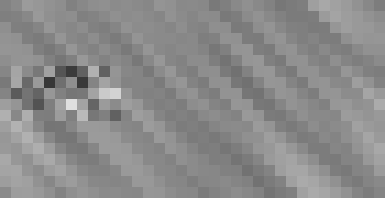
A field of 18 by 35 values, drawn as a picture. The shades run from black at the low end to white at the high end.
No single row or column stands out from its neighbours. The halves do not mirror each other. Values change most from cell to cell in the middle left. The distribution is heavy-tailed on both sides. An odd patch, rougher than its surroundings, sits in the middle left. No overall slope runs across the table.
